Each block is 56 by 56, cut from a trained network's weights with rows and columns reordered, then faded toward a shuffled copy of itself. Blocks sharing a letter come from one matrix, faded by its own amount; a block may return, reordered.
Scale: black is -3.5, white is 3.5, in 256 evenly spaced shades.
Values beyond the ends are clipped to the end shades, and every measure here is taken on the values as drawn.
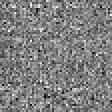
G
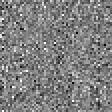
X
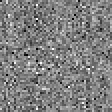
X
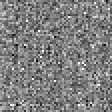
G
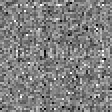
G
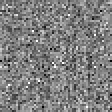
G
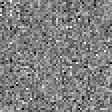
X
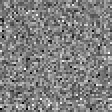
G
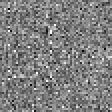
X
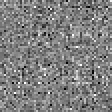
X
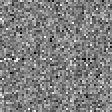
G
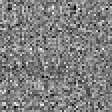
X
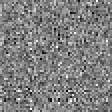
X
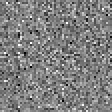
X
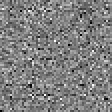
X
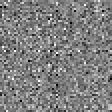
X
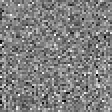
X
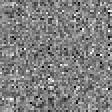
X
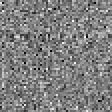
X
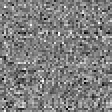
X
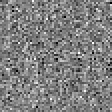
X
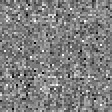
G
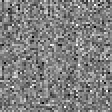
G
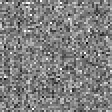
G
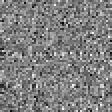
X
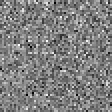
X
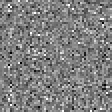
X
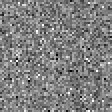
G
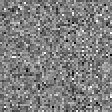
X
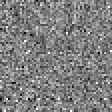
G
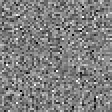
X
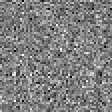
X
